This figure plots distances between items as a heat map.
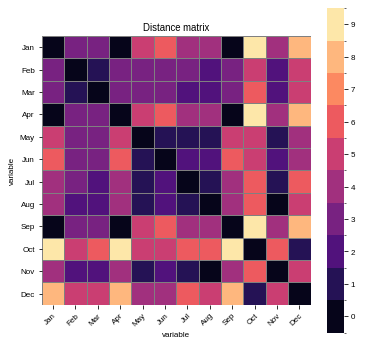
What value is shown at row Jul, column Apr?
4
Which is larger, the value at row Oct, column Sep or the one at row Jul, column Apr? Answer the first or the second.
the first
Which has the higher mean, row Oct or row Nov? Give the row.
Oct
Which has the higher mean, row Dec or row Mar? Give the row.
Dec
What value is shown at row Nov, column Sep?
4
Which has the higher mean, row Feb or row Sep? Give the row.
Sep
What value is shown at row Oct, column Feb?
5
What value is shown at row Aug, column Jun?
2
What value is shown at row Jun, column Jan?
6
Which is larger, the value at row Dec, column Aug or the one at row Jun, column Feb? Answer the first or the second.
the first
